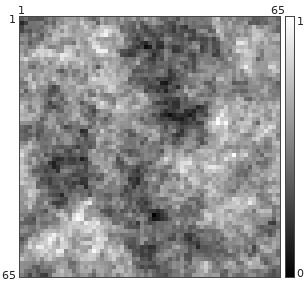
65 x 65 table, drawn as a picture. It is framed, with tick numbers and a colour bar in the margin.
Grain: blotchy. Odd rows or columns: none. Histogram: bell-shaped. Slope: none. Seam: none. Mirror symmetry: none.
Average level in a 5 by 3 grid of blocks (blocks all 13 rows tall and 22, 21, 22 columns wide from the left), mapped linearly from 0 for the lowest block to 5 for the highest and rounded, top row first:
4 0 3 / 3 1 3 / 1 2 5 / 2 1 4 / 5 1 2
